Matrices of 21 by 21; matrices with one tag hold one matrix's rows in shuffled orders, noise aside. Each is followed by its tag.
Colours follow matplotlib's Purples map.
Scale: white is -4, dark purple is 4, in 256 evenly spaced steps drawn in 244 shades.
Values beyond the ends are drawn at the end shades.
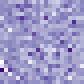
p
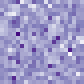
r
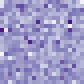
p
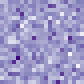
r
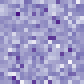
r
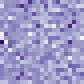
p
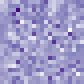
r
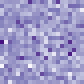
p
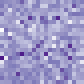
p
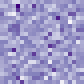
r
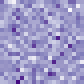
r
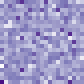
p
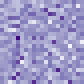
r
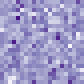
r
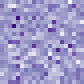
r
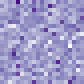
r
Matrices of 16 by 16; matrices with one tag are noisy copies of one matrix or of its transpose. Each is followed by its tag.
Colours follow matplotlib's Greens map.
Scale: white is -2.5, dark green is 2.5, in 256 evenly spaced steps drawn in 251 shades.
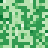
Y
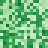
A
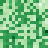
A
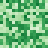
Y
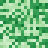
A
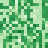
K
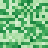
K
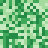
A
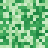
Y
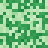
Y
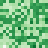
A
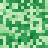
Y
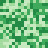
A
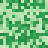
Y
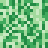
K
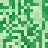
K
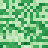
K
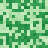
Y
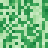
K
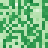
K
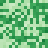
A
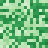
A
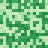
Y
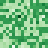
A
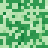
Y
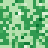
Y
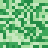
K
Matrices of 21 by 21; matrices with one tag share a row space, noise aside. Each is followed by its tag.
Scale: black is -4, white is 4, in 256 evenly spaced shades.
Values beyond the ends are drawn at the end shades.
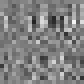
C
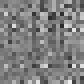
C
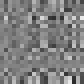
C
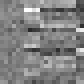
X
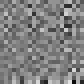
C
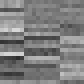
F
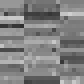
F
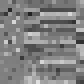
X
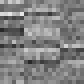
F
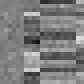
X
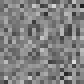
C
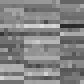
F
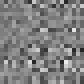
C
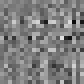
C
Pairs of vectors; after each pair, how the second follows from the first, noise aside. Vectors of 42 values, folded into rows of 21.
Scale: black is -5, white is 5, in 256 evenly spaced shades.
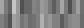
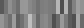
shuffled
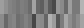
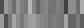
wrapped around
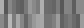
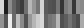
scaled up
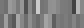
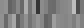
negated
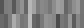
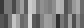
scaled up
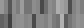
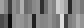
scaled up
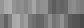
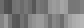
negated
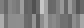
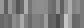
wrapped around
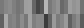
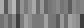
shuffled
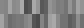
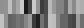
scaled up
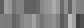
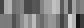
scaled up
